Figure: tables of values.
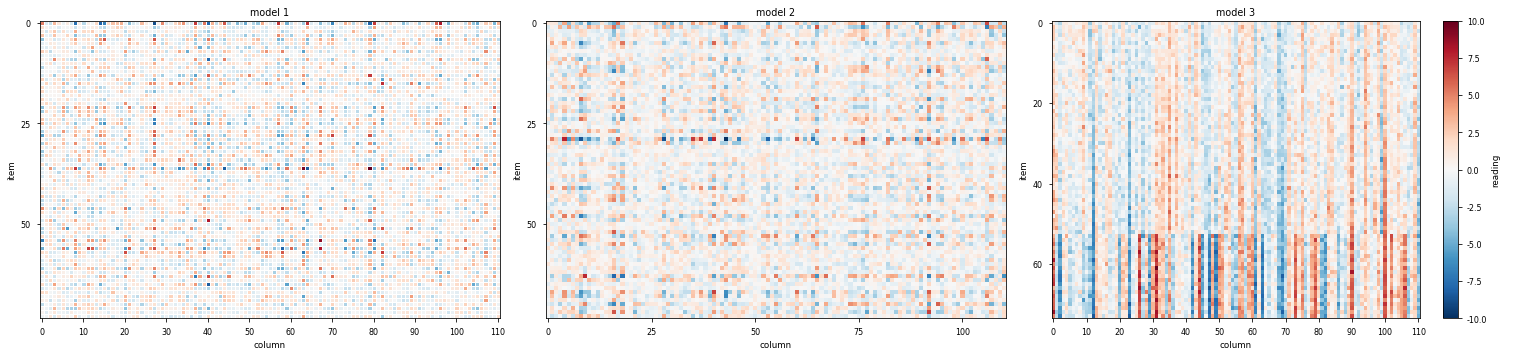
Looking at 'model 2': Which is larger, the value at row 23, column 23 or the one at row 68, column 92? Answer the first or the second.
the second
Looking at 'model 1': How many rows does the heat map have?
74
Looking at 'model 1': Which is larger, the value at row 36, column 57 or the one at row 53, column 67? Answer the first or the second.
the second
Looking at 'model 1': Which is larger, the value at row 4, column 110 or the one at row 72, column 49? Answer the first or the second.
the second
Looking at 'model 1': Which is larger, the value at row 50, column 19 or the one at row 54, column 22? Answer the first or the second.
the second
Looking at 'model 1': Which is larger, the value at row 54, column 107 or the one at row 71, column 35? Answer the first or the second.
the second
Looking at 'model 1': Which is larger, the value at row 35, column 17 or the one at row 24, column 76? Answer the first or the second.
the second
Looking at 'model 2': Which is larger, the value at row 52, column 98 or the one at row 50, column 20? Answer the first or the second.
the first
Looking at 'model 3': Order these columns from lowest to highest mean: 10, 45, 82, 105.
45, 82, 10, 105
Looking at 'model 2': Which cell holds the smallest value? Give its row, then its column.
29, 43
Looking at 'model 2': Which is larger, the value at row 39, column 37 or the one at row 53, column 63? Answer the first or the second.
the second
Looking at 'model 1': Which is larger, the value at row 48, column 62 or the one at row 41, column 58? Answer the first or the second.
the first
